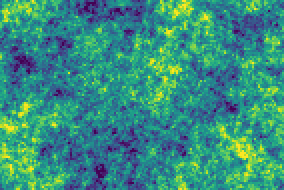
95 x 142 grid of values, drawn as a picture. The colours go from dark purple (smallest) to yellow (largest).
Histogram: bell-shaped. Grain: blotchy. Odd rows or columns: none. Average level on the scale: 50%. Ninth with the highest average: bottom right.
